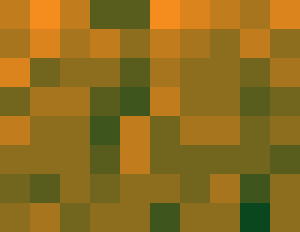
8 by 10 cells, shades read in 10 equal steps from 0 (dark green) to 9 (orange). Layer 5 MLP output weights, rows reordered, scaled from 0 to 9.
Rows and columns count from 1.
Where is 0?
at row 8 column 9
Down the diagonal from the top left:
7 8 5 3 7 4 4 5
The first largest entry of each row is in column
2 2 1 6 1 5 8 2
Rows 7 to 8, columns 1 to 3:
4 3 5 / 5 6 4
